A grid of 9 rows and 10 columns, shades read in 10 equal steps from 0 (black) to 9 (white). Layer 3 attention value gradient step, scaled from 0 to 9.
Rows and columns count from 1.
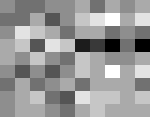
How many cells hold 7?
12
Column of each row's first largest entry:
6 8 2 4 3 8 2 6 7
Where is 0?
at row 4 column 8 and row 4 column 10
